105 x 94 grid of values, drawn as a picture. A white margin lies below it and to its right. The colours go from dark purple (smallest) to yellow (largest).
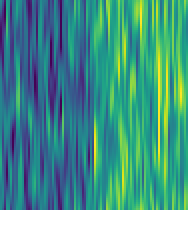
The right part is higher, past a seam about 50% of the way across. The grain runs up and down. The top left is the ninth with the lowest average.
